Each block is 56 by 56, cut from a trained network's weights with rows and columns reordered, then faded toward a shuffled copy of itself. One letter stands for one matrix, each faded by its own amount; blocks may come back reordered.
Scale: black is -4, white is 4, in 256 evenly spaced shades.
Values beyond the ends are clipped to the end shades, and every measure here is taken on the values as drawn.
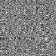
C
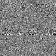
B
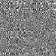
C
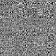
C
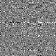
C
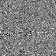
B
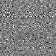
C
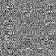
C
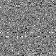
B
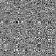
C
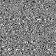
B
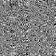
C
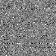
B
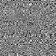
C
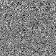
B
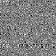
C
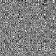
C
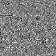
B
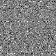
B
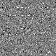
B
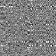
C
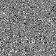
B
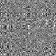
C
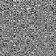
C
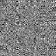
C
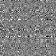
C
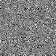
B
